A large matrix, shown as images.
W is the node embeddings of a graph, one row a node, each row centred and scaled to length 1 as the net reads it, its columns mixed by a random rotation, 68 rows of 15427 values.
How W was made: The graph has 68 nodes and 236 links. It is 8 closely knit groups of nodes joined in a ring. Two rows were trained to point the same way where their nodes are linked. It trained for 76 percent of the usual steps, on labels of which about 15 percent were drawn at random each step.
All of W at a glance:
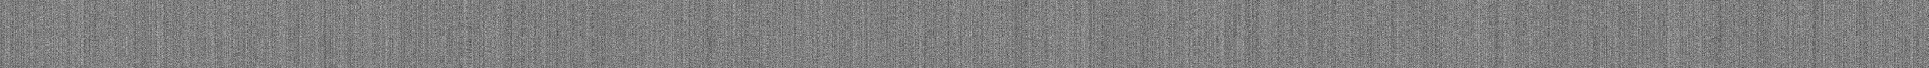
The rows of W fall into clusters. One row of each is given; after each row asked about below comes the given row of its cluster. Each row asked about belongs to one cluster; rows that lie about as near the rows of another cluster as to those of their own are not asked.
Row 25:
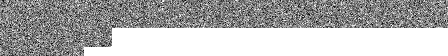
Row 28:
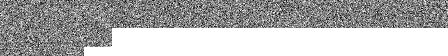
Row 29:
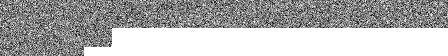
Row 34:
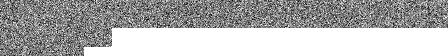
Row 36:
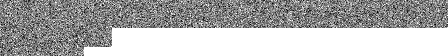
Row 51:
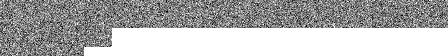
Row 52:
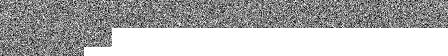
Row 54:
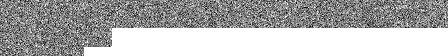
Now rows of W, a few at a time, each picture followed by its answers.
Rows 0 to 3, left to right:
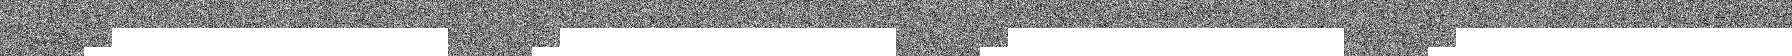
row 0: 54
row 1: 51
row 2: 36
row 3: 51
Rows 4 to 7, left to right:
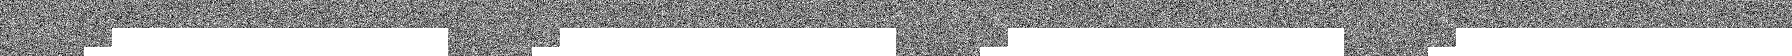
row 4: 29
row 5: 34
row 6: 28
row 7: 28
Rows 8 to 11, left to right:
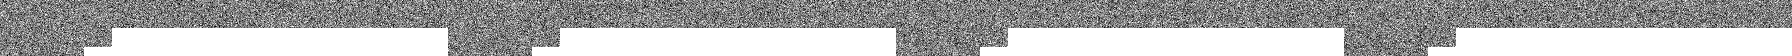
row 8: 28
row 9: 29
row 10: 51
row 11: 36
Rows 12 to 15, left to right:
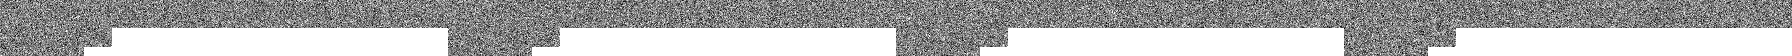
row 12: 25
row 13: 52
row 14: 54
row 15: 29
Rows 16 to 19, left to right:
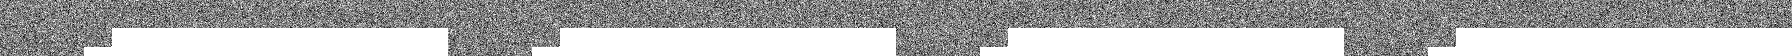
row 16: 36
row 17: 28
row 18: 29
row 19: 28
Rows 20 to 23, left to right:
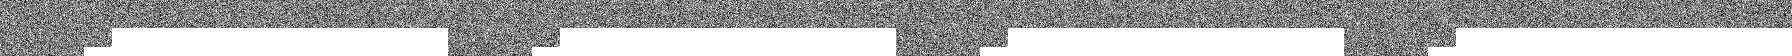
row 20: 54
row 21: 34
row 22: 34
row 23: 28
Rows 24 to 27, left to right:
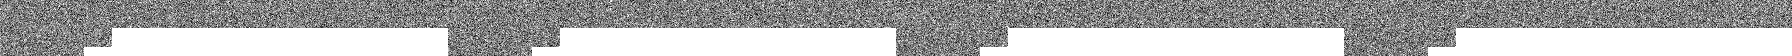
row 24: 34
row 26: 52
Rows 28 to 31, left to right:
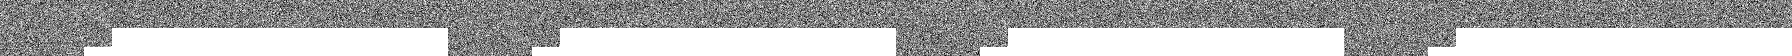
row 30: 36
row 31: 34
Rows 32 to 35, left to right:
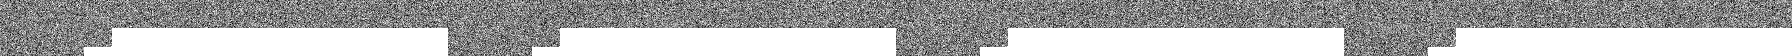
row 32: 34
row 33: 29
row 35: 34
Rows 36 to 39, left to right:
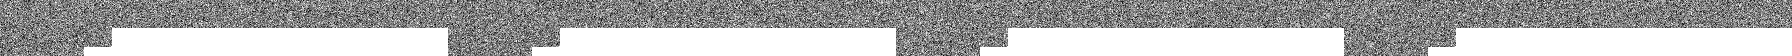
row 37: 25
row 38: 54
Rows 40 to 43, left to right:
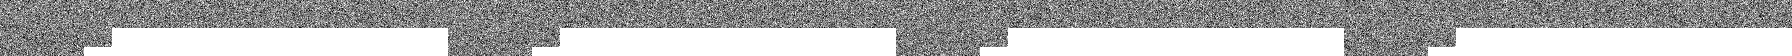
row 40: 36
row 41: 52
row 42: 52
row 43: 25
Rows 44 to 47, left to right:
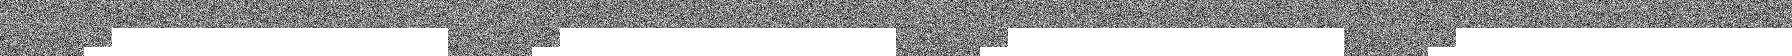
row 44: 52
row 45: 52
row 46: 36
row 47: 34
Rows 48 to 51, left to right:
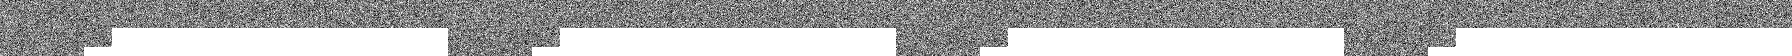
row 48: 25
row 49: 52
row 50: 52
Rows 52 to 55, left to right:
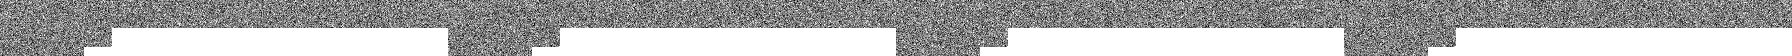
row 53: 25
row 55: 25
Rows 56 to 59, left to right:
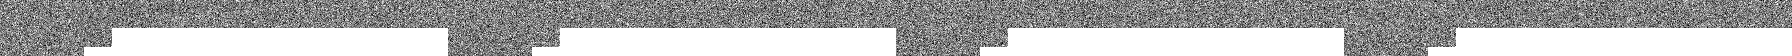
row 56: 29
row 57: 52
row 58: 34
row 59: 36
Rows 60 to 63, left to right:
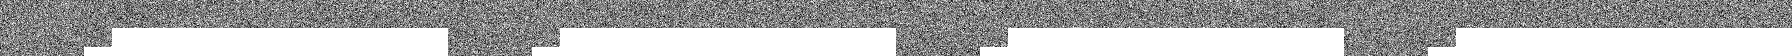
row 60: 29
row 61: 34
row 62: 36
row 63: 52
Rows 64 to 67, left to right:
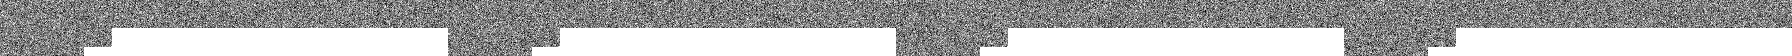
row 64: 28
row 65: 25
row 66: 51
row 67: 25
